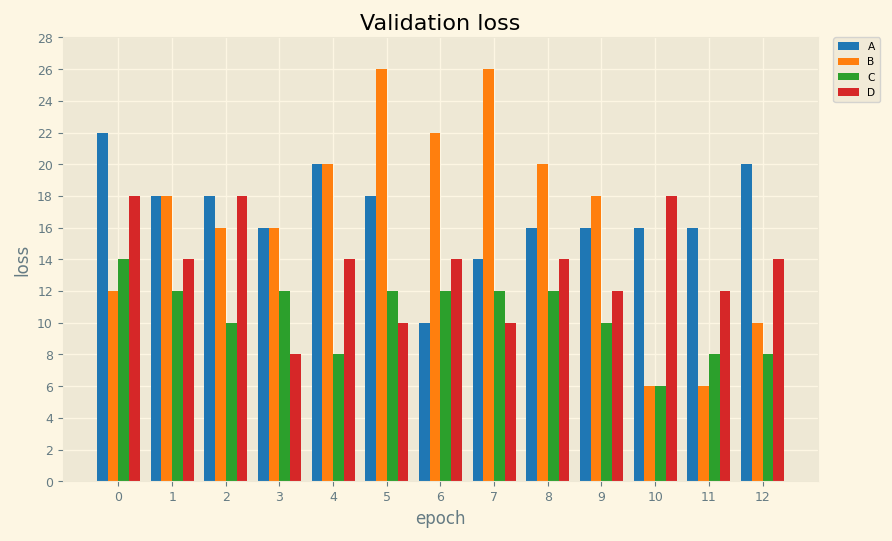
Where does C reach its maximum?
0
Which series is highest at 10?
D
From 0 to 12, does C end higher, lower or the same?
lower
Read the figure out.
Title: Validation loss
x-axis: epoch, ticks 0 1 2 3 4 5 6 7 8 9 10 11 12
y-axis: loss, ticks 0 2 4 6 8 10 12 14 16 18 20 22 24 26 28
Legend: A, B, C, D
Values:
A: 22 18 18 16 20 18 10 14 16 16 16 16 20
B: 12 18 16 16 20 26 22 26 20 18 6 6 10
C: 14 12 10 12 8 12 12 12 12 10 6 8 8
D: 18 14 18 8 14 10 14 10 14 12 18 12 14
